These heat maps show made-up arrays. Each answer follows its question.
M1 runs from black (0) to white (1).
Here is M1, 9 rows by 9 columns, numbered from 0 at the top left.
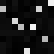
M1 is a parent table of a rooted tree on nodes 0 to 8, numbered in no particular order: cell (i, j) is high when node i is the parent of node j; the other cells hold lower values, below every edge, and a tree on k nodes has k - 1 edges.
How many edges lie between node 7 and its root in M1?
2
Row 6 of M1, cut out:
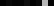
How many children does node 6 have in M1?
1
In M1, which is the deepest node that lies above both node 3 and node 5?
4
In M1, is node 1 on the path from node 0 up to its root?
yes
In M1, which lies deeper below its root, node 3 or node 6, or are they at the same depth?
node 3
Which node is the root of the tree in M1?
1
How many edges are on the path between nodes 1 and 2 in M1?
5
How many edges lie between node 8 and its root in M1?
2
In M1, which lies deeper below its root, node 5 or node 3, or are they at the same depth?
the same depth
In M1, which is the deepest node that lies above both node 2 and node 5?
4
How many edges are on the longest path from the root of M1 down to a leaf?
5
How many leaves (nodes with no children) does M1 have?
3
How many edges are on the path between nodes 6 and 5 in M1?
5
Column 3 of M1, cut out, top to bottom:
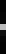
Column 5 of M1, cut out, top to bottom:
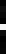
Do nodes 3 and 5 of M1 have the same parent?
yes
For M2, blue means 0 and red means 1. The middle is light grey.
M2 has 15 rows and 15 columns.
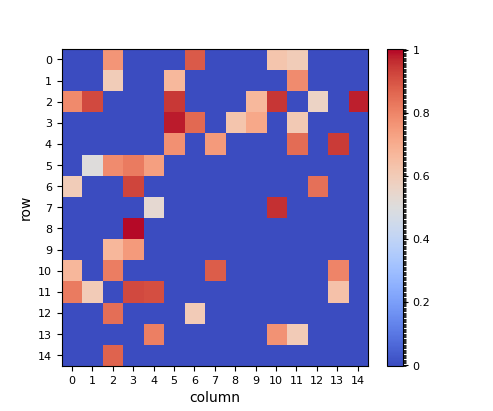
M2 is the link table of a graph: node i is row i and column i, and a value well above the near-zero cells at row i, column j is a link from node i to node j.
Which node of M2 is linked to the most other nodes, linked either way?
node 2
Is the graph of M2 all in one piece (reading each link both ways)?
yes
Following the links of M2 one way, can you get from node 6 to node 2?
yes
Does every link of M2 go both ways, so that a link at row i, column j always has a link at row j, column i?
yes
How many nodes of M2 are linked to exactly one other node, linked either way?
2
